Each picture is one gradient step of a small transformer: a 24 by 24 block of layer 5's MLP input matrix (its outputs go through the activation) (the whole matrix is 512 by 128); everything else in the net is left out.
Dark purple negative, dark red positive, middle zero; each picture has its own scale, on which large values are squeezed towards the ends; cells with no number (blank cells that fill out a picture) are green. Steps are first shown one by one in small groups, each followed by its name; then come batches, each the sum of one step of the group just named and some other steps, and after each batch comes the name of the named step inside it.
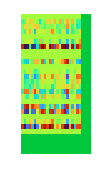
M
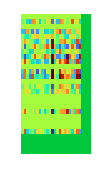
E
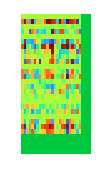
M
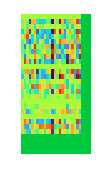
E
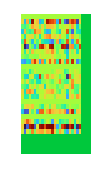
M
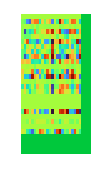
E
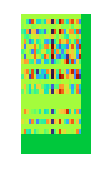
E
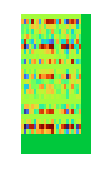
M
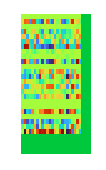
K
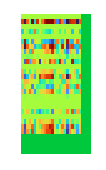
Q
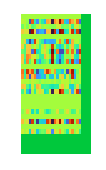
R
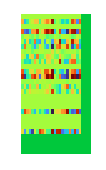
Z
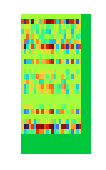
Q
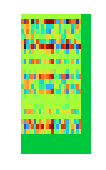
Q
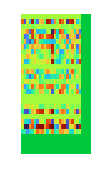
R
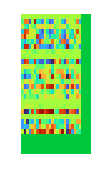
K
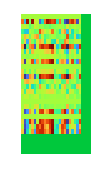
Q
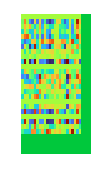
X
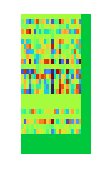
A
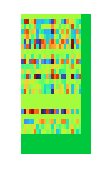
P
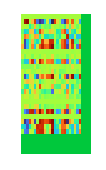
P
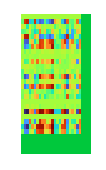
X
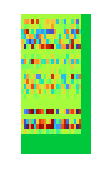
P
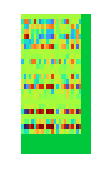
P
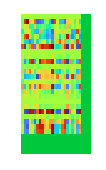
P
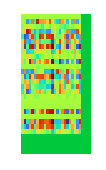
A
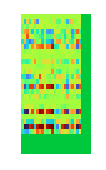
X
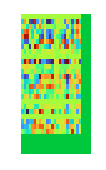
X
